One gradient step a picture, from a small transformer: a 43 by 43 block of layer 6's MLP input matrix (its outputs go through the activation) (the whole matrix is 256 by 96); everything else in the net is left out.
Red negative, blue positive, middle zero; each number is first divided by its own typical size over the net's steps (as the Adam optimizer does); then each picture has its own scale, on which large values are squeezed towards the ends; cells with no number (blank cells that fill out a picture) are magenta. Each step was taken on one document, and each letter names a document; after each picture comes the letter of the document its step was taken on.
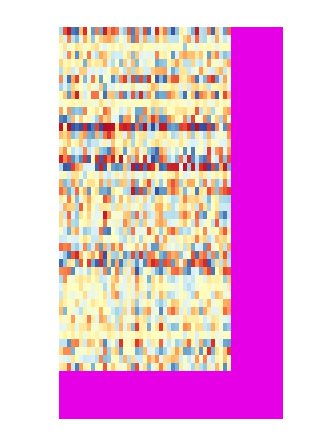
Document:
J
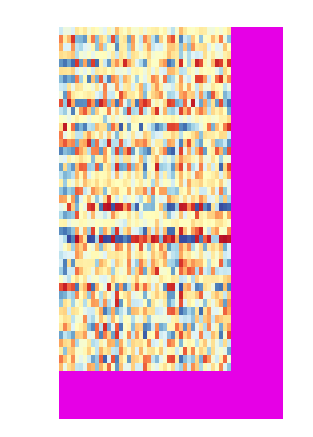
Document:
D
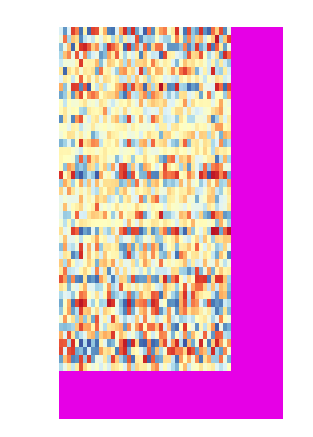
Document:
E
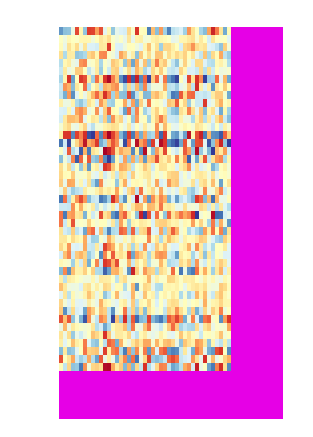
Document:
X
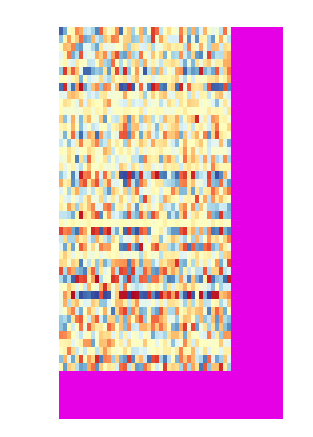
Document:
E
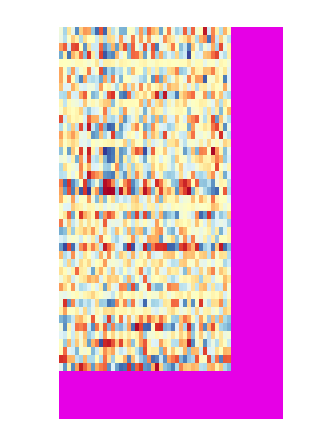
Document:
X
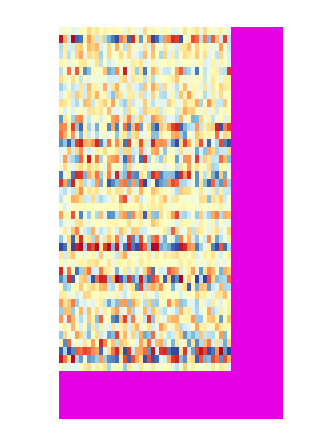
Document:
E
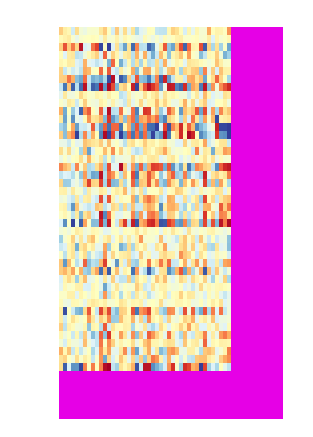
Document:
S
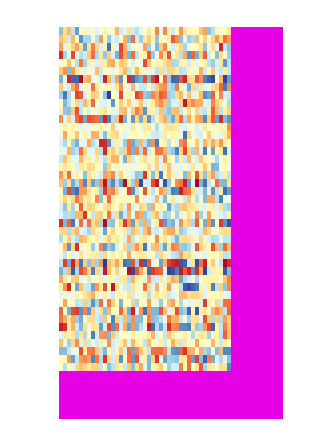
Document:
X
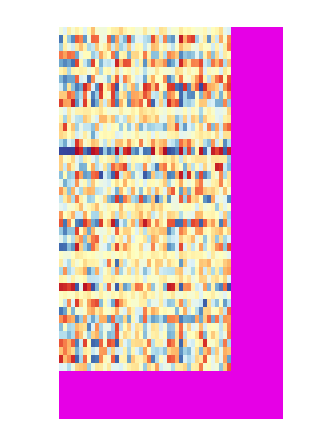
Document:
D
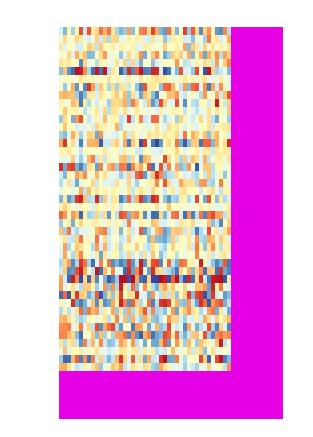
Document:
E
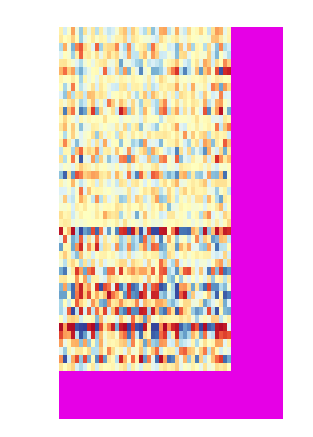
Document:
E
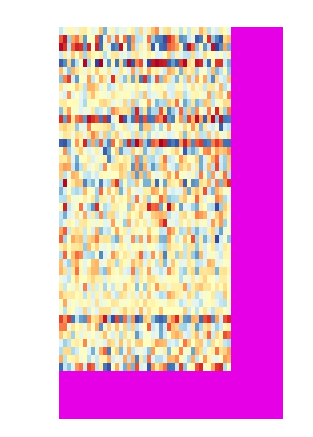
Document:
X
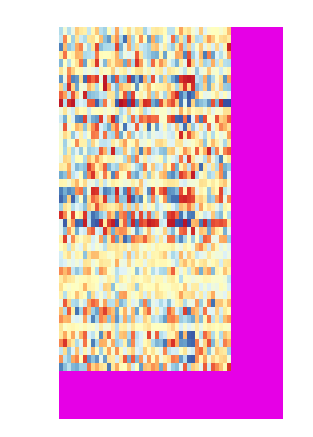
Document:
D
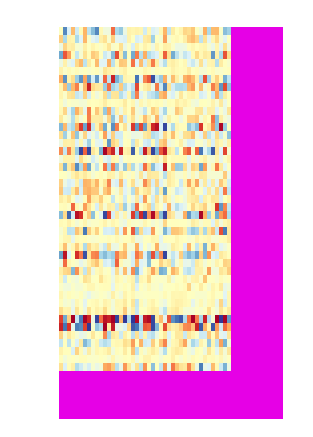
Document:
S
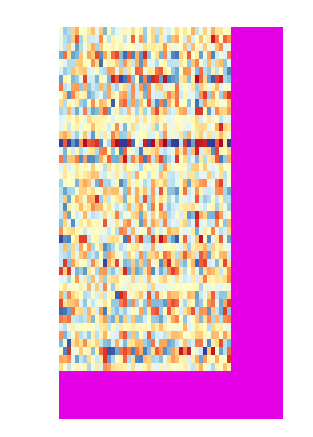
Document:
X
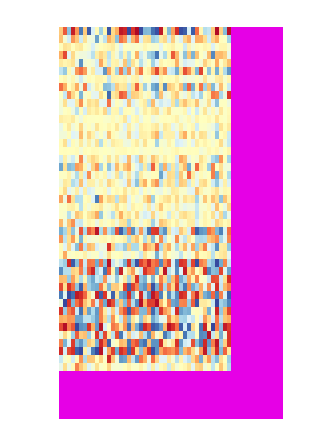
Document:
E
